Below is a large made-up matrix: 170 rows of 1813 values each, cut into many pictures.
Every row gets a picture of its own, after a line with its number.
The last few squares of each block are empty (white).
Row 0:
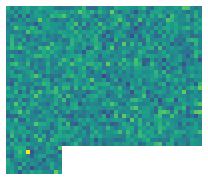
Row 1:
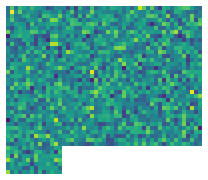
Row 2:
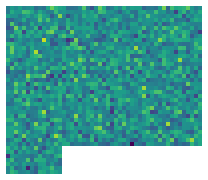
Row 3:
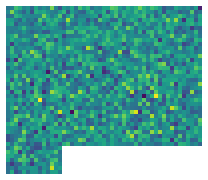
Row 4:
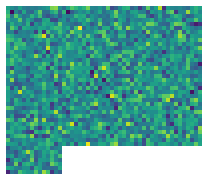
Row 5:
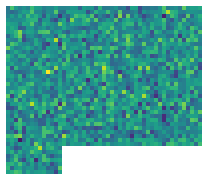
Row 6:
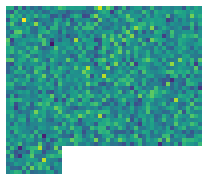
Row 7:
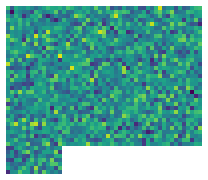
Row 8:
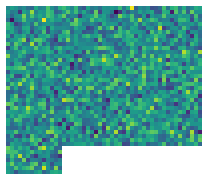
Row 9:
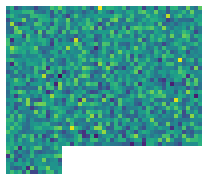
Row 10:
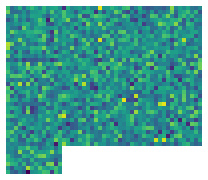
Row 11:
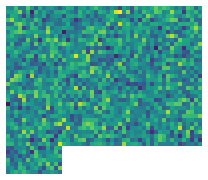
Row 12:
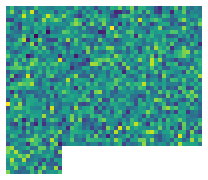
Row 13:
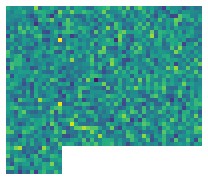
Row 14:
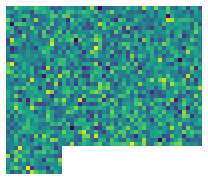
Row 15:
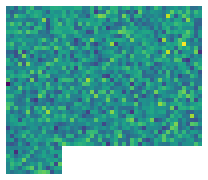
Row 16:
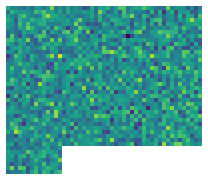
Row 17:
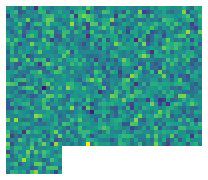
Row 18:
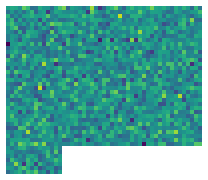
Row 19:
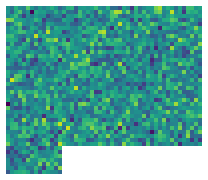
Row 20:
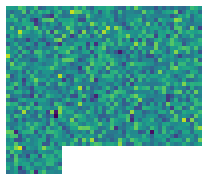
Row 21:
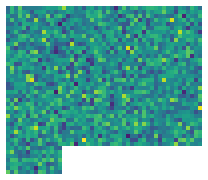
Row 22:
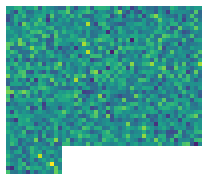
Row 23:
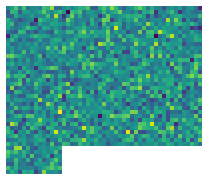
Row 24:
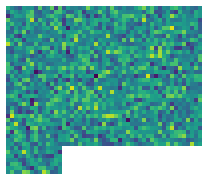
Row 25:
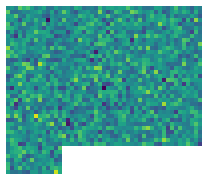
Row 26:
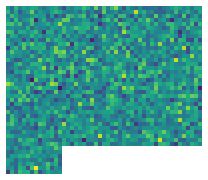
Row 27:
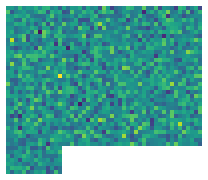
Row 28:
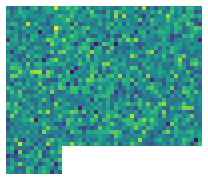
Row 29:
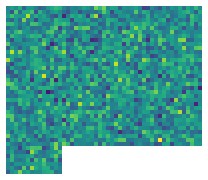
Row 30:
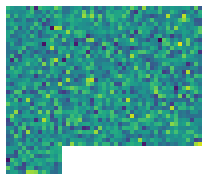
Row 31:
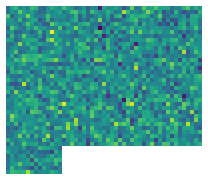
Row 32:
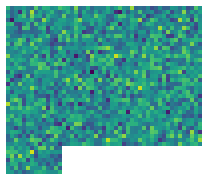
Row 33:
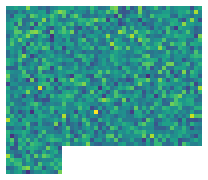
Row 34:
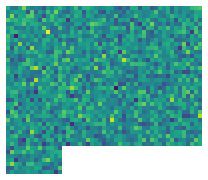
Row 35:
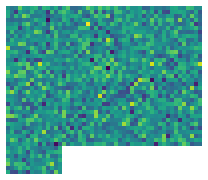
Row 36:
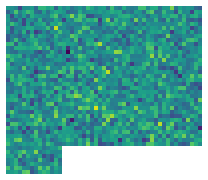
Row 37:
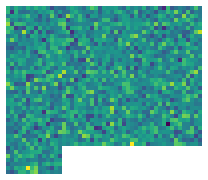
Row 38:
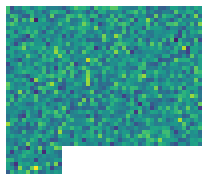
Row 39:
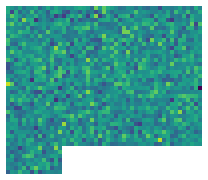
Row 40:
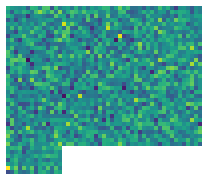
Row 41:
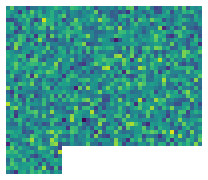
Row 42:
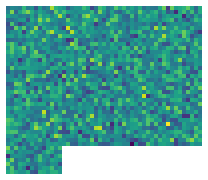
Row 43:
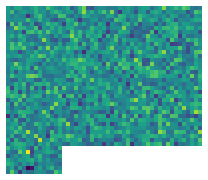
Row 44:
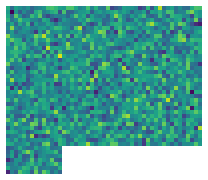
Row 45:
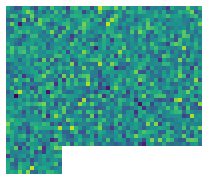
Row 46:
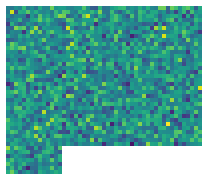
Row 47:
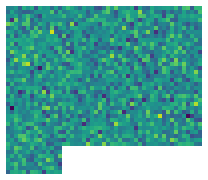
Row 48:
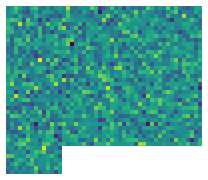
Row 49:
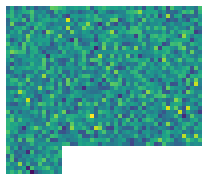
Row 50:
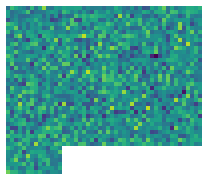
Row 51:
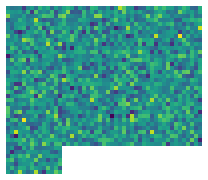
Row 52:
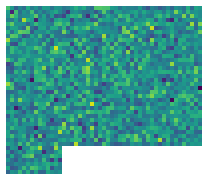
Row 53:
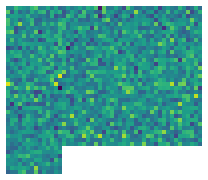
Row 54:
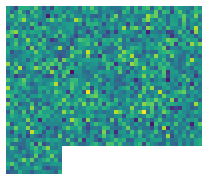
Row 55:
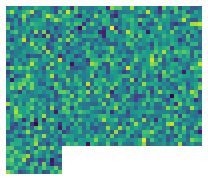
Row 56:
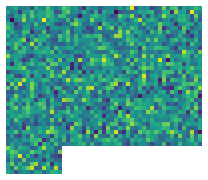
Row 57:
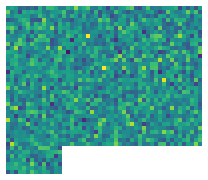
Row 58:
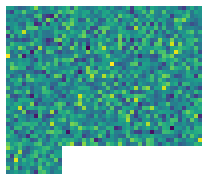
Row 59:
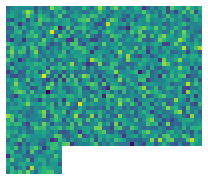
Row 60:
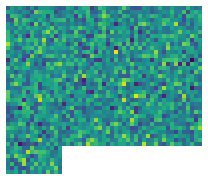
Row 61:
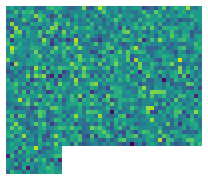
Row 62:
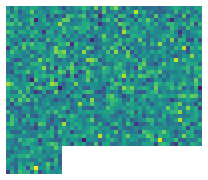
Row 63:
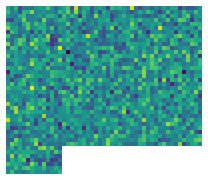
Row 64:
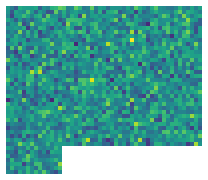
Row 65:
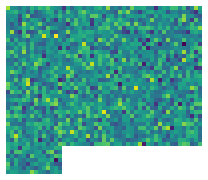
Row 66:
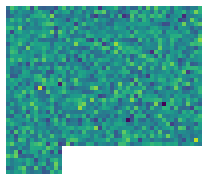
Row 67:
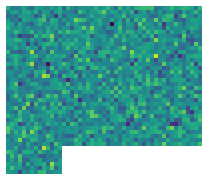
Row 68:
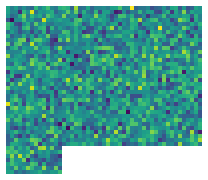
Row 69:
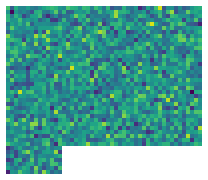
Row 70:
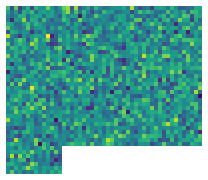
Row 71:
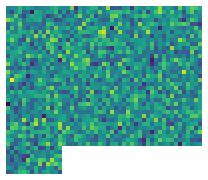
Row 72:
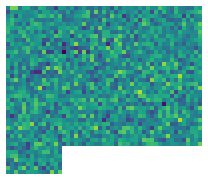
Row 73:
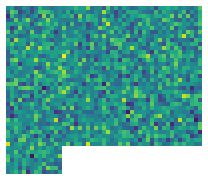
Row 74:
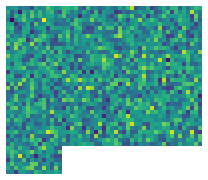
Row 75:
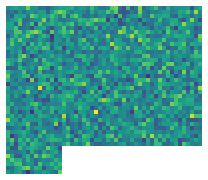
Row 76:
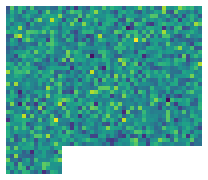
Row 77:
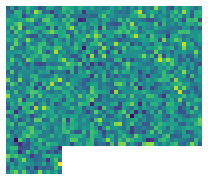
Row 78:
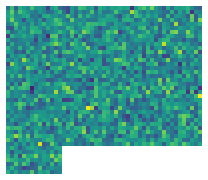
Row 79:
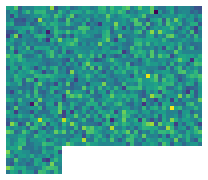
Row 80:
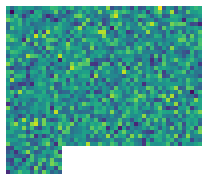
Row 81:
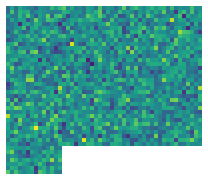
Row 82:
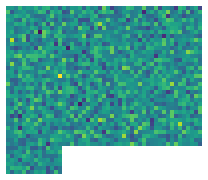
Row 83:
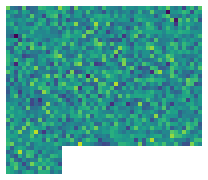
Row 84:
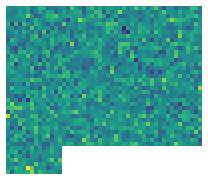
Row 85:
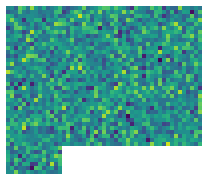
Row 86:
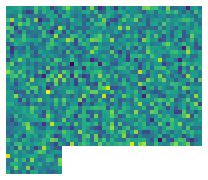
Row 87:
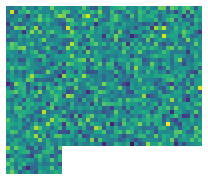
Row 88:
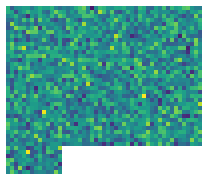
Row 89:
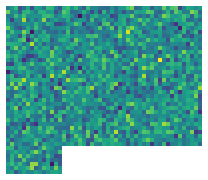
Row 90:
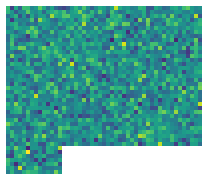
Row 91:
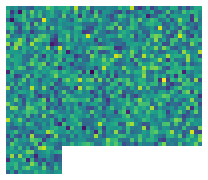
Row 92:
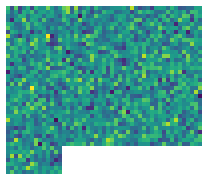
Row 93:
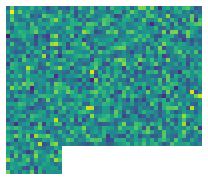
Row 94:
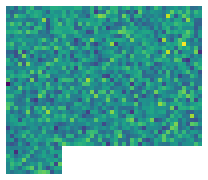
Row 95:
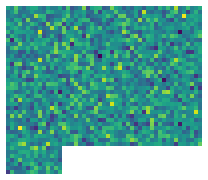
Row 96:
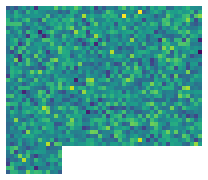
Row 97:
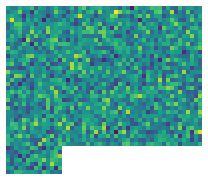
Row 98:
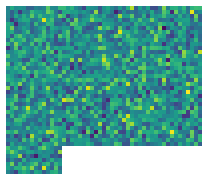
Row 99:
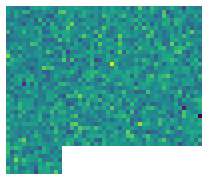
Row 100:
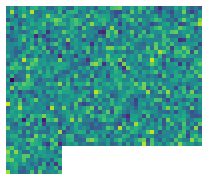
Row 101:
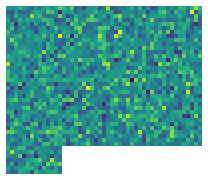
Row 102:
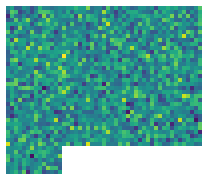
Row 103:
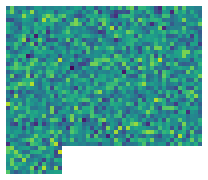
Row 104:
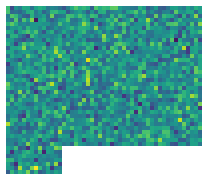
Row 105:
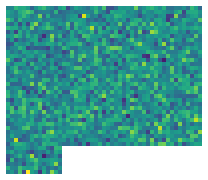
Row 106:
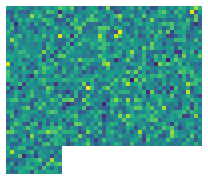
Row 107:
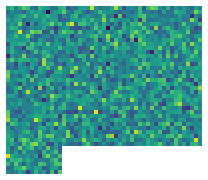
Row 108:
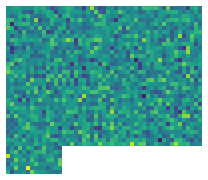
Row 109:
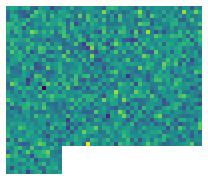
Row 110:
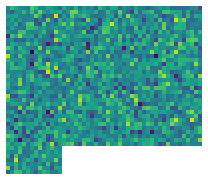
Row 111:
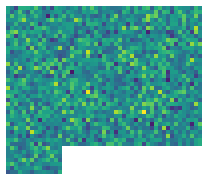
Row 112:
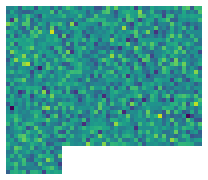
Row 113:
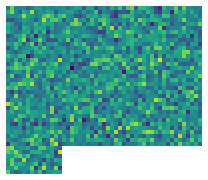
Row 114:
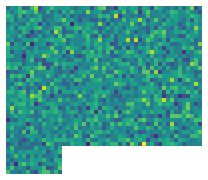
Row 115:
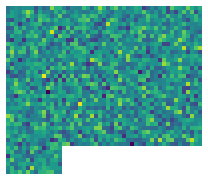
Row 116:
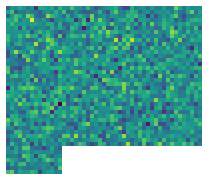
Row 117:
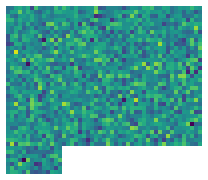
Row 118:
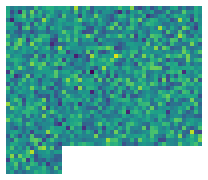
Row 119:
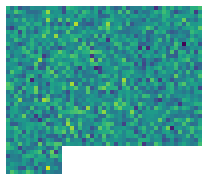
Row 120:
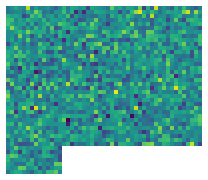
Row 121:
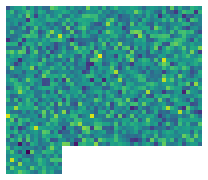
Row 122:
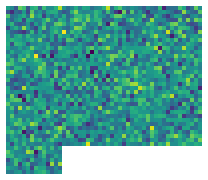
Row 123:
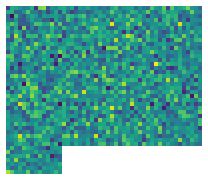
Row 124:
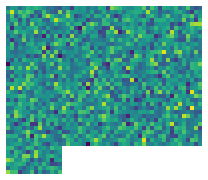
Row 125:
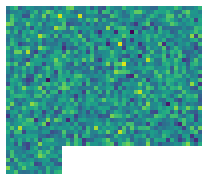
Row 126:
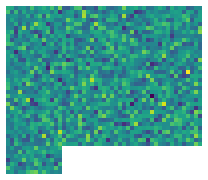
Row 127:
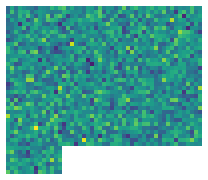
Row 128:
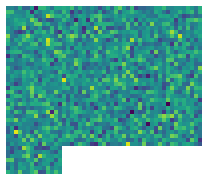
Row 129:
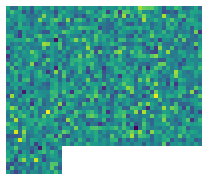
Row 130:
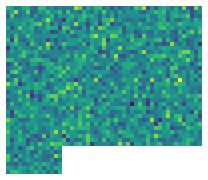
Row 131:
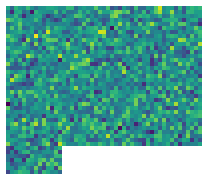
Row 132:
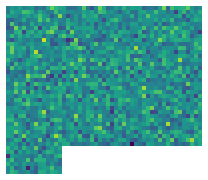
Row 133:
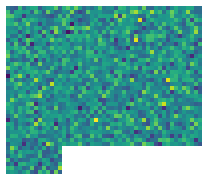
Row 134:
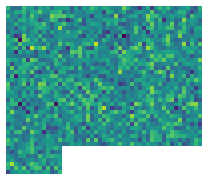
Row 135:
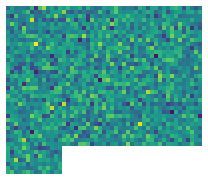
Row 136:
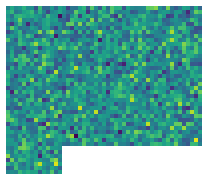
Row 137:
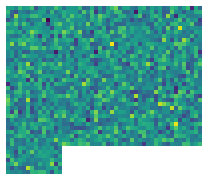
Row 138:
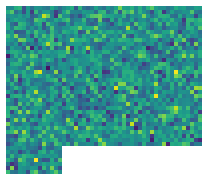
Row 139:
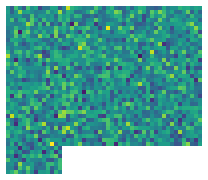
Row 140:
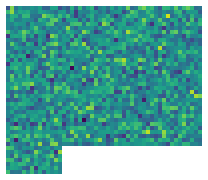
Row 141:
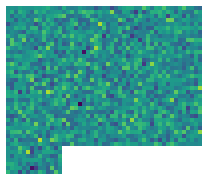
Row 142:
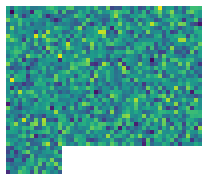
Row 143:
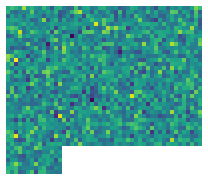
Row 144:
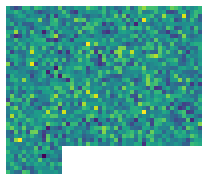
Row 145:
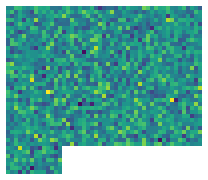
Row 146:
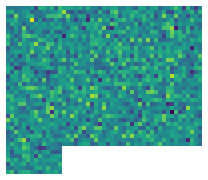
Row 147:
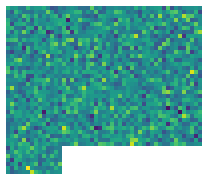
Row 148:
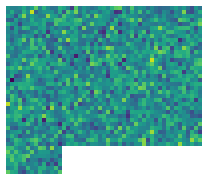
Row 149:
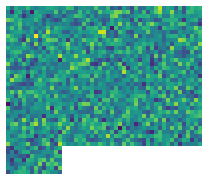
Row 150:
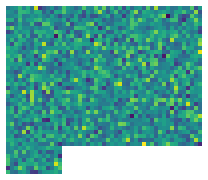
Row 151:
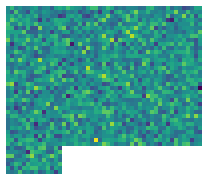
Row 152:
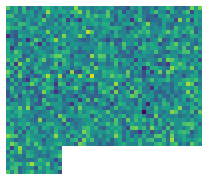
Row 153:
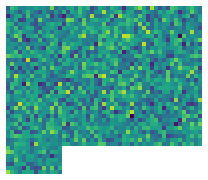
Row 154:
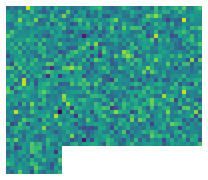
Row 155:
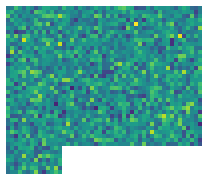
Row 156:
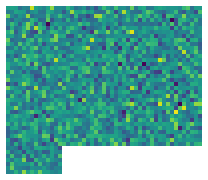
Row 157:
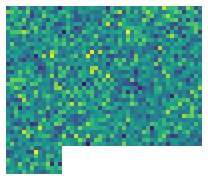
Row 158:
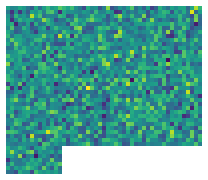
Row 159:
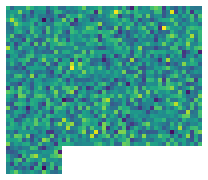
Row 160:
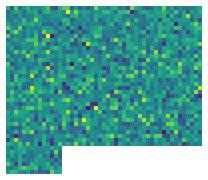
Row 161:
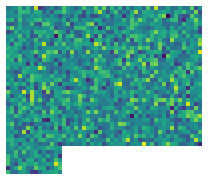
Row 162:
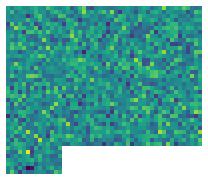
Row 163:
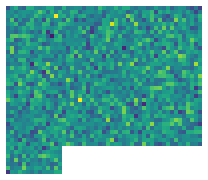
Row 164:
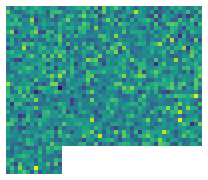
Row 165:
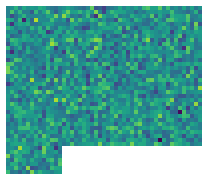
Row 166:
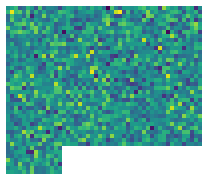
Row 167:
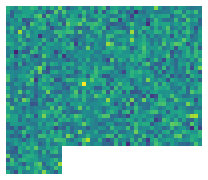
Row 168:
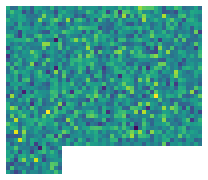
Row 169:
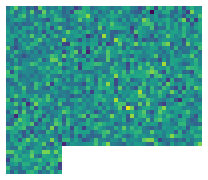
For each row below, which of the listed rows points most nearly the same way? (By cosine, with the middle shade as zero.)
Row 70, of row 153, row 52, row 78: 52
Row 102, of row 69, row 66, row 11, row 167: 66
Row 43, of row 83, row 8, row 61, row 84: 61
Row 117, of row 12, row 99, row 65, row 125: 125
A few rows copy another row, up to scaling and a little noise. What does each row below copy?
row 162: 43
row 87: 46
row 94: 15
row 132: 2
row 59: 115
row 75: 33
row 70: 92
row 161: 150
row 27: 82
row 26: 62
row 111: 54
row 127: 81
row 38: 104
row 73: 102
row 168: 129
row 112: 47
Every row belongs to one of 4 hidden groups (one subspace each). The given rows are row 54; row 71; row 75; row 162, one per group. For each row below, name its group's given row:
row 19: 71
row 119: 75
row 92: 71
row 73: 75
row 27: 162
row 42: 162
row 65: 75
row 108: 162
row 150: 75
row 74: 71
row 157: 71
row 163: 54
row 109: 75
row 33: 75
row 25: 75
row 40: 54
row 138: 54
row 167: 75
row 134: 54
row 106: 71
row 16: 54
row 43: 162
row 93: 71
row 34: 54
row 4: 71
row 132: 162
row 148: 71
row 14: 162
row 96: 75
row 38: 162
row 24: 54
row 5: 54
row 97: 71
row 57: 71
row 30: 75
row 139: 75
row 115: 162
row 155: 54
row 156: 75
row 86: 162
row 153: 54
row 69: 71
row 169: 75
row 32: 71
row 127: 162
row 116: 54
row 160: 71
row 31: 75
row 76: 71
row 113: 71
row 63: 71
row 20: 54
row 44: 71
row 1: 71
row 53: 162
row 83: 54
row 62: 162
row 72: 75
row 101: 71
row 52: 162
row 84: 162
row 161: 75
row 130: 75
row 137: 75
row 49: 162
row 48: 162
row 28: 75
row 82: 162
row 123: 54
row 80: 71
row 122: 71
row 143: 54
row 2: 162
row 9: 162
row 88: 162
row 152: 54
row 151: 162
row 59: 162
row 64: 75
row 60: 75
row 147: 162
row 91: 71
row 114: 75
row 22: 75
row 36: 54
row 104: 162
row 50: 54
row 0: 162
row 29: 162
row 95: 162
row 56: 71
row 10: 75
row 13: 54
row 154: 54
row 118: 71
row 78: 71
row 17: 75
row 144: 54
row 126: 75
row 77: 75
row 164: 162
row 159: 71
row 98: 71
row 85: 71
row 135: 54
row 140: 71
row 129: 54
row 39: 162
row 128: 54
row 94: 75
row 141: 162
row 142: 71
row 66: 75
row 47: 75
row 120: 75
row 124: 71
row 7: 71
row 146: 54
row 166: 71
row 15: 75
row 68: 71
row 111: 54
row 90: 162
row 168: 54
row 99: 54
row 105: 75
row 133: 75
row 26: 162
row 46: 162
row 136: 75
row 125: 75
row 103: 71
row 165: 162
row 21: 162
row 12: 71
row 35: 75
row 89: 71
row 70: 71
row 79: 54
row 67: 54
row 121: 162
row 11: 71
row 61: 162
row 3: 54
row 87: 162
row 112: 75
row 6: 162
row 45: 162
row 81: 162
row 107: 75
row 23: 54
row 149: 71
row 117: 75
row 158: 71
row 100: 71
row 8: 71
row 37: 162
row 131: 71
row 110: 54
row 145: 162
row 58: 54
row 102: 75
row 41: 71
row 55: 71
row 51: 54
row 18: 75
